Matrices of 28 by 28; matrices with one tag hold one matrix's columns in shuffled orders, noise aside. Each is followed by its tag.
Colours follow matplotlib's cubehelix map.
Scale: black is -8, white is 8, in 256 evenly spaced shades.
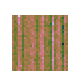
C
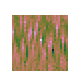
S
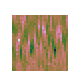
S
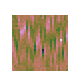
S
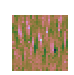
S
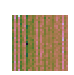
C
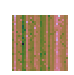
C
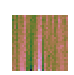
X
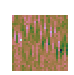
S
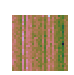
C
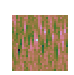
S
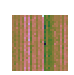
C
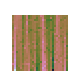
X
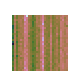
C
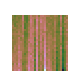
X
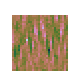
S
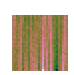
X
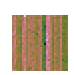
C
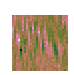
S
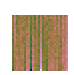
X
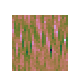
S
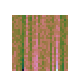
X
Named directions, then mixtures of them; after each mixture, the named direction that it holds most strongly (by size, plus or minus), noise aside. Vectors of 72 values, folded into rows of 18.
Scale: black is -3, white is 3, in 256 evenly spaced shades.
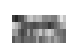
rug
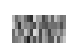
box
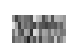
box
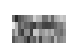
rug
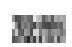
box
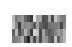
box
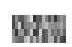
box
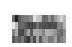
rug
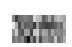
box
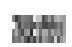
box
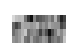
rug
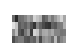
rug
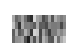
box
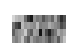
rug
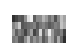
box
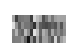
box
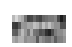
rug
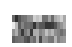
rug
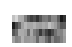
rug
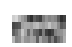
rug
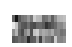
rug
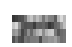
rug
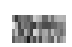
box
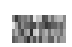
box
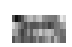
rug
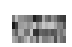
rug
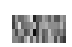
box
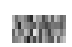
box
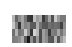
box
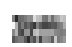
rug
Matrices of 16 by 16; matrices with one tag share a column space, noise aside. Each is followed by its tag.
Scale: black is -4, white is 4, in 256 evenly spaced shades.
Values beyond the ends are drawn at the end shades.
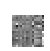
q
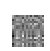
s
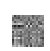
q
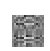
s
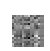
s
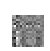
q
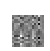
s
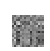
q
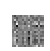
q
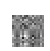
s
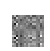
s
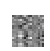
s
